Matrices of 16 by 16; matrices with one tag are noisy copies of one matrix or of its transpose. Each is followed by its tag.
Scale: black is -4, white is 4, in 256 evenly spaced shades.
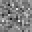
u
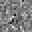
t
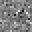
t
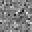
t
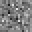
u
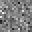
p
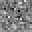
u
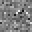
t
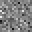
p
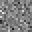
p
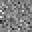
p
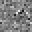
t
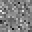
p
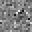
t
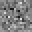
u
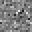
t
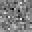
u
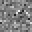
t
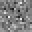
u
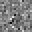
t
